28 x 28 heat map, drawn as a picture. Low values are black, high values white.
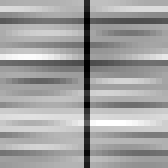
The values are skewed, with a long tail toward low values. No overall slope runs across the table. Column 15 stands out from the rest.
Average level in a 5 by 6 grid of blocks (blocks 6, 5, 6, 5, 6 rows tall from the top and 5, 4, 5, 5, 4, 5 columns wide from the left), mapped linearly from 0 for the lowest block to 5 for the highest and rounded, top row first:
343122 / 432023 / 323233 / 555355 / 334222
